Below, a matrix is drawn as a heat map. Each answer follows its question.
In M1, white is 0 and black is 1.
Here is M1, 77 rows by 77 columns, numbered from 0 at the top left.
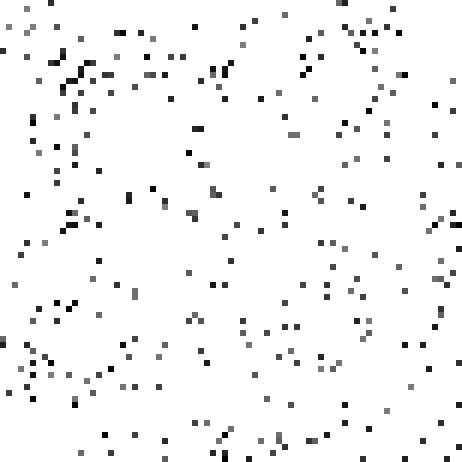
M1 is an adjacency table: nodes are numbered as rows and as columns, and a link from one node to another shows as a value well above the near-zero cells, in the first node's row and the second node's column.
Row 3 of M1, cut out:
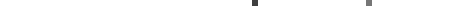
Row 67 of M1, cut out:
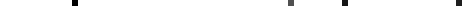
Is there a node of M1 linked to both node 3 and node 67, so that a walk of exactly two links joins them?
no
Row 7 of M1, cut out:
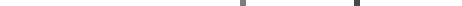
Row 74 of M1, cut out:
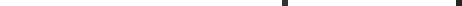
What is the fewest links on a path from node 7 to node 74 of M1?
6
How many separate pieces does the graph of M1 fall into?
3
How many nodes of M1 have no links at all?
2
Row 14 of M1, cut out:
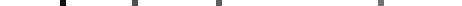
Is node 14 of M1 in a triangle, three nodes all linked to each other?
no
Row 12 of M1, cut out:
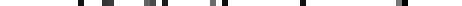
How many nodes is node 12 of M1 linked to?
11
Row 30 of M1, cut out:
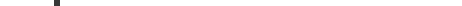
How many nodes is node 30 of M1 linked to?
1
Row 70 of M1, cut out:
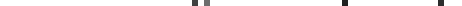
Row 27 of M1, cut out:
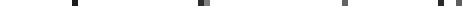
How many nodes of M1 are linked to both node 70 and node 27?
3
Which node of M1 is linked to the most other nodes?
node 12
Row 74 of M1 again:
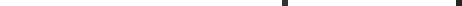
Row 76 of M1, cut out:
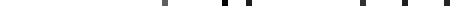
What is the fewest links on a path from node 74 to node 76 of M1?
1
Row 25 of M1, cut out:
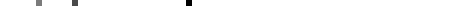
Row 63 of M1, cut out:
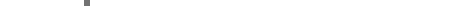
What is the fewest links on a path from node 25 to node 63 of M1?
6
